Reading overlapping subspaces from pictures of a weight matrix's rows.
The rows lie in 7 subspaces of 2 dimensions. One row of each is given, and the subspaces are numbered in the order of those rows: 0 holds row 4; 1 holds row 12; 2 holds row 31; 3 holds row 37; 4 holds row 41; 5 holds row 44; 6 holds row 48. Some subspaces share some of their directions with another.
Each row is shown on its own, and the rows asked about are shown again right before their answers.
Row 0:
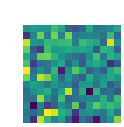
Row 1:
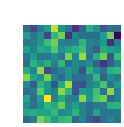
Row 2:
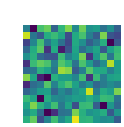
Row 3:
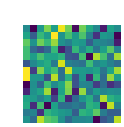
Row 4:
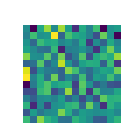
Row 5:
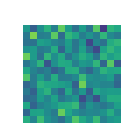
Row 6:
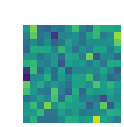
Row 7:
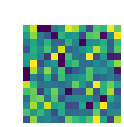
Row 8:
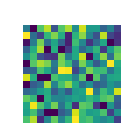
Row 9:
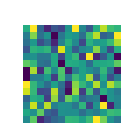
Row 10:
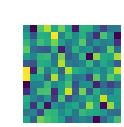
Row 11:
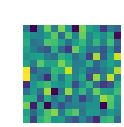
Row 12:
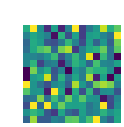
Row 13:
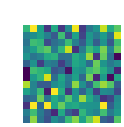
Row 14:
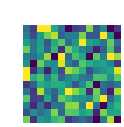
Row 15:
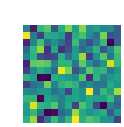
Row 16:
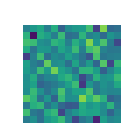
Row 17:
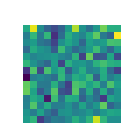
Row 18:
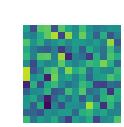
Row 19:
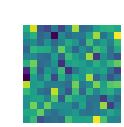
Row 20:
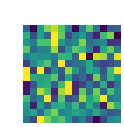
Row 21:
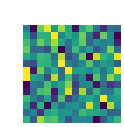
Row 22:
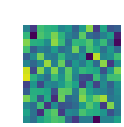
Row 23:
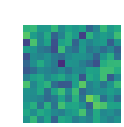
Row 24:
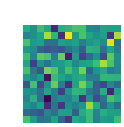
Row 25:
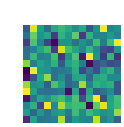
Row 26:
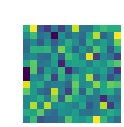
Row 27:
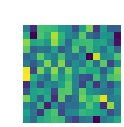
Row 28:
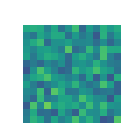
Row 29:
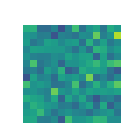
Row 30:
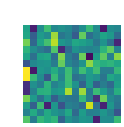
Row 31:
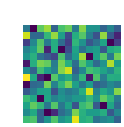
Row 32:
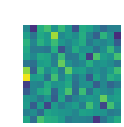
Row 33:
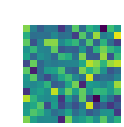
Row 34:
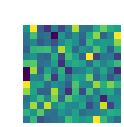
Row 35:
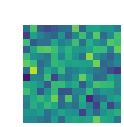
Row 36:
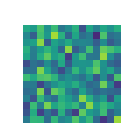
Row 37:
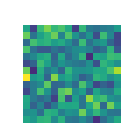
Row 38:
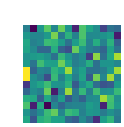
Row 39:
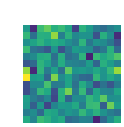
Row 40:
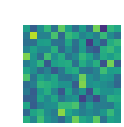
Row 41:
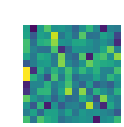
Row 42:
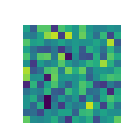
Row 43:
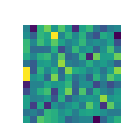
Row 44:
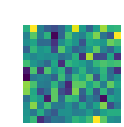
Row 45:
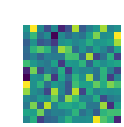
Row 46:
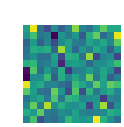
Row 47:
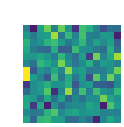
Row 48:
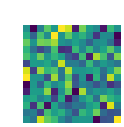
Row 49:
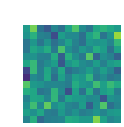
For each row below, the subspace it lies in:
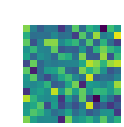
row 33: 4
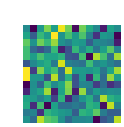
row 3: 6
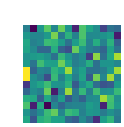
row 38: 1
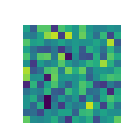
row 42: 5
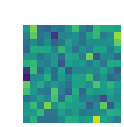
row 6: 0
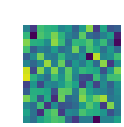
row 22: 0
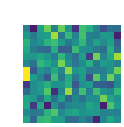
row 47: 1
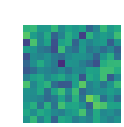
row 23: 3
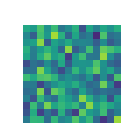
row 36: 1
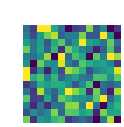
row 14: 6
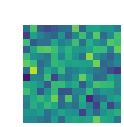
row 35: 3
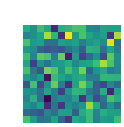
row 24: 5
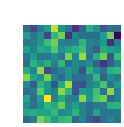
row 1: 5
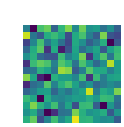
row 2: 2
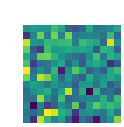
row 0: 2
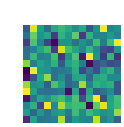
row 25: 4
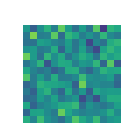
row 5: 0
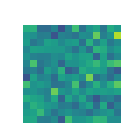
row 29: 4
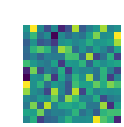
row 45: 6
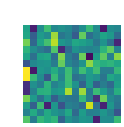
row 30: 4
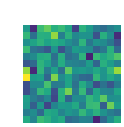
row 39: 3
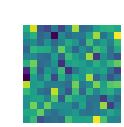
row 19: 4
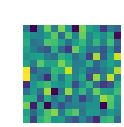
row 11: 1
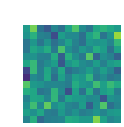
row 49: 6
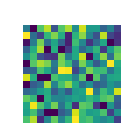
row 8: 2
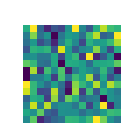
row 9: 5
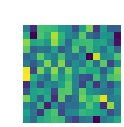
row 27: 0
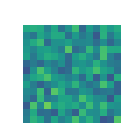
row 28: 1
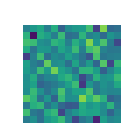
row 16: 0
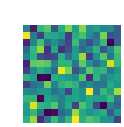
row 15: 2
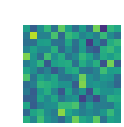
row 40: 0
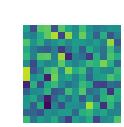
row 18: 5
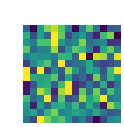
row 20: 5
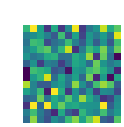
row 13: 1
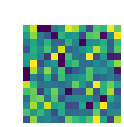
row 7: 6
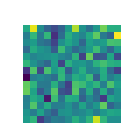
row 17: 5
